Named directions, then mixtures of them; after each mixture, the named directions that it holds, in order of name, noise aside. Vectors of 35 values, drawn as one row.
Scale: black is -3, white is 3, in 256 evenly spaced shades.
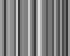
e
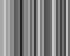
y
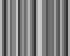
e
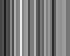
y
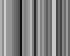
y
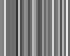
e, y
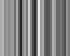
e, y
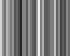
e, y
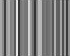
e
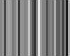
e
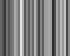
y
